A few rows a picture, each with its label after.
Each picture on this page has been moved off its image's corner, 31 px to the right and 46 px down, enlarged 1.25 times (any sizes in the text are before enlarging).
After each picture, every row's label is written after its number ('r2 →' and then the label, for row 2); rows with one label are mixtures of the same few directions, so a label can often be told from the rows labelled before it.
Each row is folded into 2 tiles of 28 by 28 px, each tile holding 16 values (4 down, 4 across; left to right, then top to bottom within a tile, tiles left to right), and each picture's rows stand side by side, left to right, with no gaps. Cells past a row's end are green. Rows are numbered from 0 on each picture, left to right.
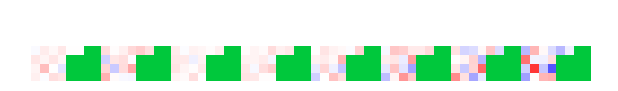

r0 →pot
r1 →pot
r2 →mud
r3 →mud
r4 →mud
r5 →mud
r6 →mud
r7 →pot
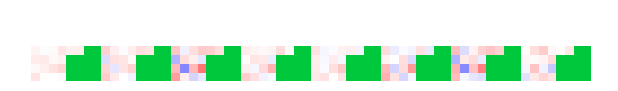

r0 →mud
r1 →pot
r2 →pot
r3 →mud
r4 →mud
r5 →mud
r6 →pot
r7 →mud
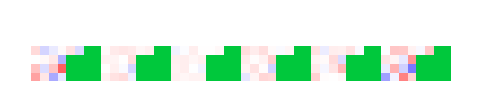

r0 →mud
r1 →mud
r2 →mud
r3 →mud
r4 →mud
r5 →mud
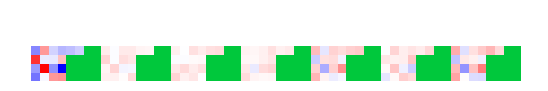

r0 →pot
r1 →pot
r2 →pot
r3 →pot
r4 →pot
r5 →mud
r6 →pot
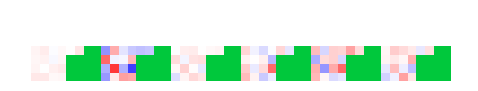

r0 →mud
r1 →pot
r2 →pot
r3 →mud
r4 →pot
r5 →mud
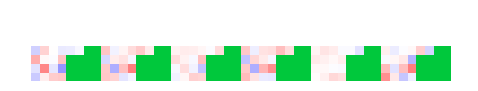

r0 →pot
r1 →pot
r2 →mud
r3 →pot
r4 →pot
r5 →mud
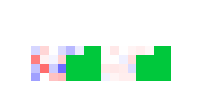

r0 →pot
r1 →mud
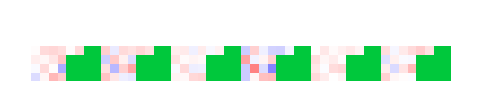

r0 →mud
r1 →pot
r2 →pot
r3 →pot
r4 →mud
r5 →pot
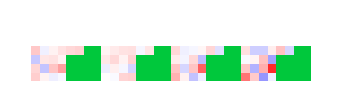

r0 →pot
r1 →mud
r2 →mud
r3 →mud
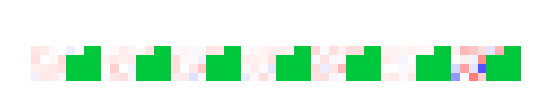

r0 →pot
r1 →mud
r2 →mud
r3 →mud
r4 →pot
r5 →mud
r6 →mud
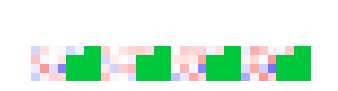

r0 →pot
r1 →pot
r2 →mud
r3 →mud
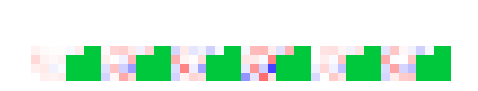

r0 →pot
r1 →mud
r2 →pot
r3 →mud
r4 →mud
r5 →pot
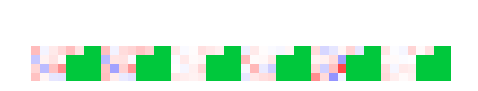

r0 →pot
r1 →pot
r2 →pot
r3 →pot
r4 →mud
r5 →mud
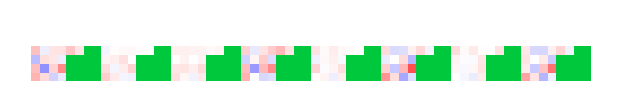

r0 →pot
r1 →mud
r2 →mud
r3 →pot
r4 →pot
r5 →mud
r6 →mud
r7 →mud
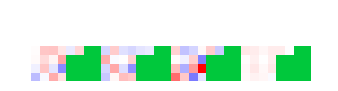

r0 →mud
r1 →pot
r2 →mud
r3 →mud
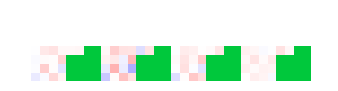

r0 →mud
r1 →mud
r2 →mud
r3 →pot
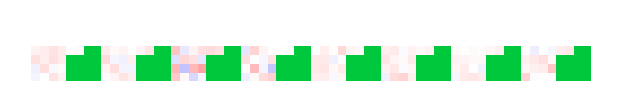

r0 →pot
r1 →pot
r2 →pot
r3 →pot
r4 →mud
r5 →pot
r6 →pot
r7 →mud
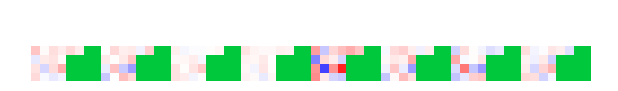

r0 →pot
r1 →mud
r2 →mud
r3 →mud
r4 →pot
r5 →mud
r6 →pot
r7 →mud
